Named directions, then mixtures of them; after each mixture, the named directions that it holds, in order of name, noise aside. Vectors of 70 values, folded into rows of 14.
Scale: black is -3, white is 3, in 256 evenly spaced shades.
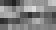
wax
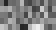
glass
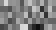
glass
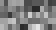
glass, wax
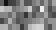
glass, wax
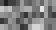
glass, wax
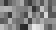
glass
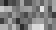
glass, wax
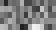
glass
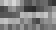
wax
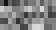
glass, wax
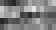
wax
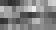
wax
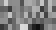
glass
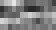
wax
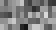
glass, wax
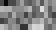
glass, wax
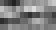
wax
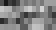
glass, wax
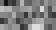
glass, wax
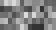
glass, wax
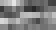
wax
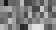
glass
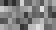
glass, wax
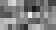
glass, wax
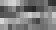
wax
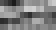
wax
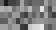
glass, wax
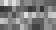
glass, wax
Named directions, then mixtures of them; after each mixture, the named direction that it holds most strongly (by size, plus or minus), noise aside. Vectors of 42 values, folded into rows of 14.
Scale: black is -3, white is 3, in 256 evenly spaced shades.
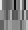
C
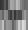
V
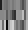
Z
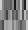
C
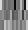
C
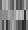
V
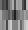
C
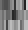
C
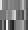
Z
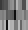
Z
